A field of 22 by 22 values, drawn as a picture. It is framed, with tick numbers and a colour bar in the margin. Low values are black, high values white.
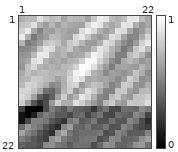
Ninth with the lowest average: bottom left. Grain: diagonal, up to the right. Seam: horizontal, 70% of the way down, the top part higher.
